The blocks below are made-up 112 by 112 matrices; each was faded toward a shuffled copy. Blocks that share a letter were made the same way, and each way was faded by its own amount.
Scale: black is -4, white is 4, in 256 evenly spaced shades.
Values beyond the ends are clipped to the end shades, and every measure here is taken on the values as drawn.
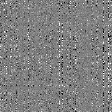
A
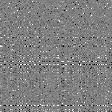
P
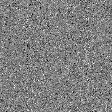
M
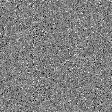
M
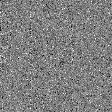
M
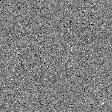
M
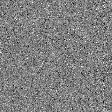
M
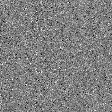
M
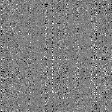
A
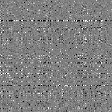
P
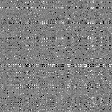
P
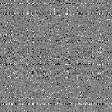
P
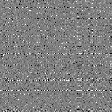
P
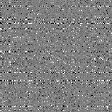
P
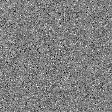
M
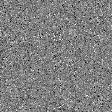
M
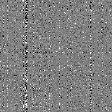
A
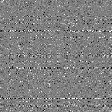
P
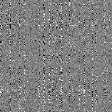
A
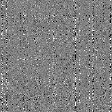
A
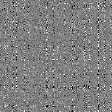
A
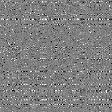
P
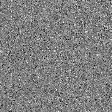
M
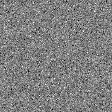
M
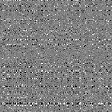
P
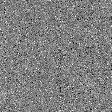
M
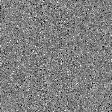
M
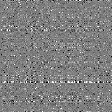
P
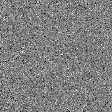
M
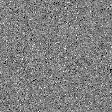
M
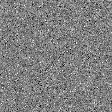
M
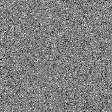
M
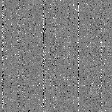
A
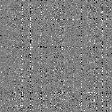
A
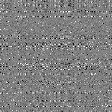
P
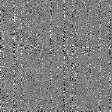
A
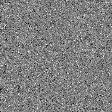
M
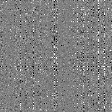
A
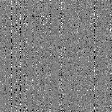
A
